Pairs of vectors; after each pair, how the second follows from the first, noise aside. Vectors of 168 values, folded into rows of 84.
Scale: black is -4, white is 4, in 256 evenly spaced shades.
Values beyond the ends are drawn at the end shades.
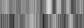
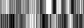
scaled up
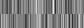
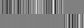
partly zeroed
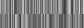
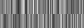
wrapped around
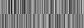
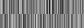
wrapped around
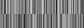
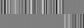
partly zeroed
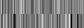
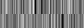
wrapped around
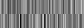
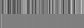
partly zeroed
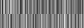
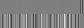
partly zeroed
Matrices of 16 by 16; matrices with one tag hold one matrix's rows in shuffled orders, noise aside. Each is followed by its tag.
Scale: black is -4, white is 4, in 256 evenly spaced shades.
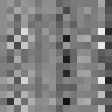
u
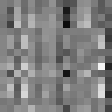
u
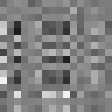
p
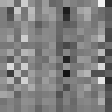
u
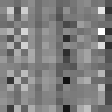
u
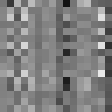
u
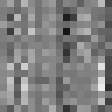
u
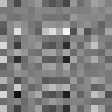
p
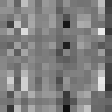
u
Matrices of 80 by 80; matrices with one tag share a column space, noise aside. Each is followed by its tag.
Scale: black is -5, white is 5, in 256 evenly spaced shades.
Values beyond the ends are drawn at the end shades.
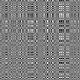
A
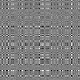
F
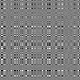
F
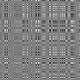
A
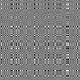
F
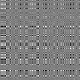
F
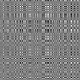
A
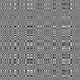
F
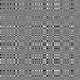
F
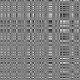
A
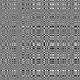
F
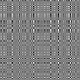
A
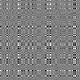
F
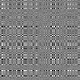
F
